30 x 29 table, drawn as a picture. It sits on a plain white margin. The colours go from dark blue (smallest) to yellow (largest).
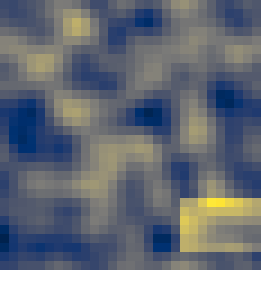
Grain: blotchy. Odd patch: higher, in the bottom right. Mirror symmetry: none. Roughest part: bottom right. Ninth with the highest average: bottom right.
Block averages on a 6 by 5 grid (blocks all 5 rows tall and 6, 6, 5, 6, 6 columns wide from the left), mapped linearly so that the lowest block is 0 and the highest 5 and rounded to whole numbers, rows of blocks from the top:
24132 | 42232 | 04120 | 13421 | 23245 | 01233
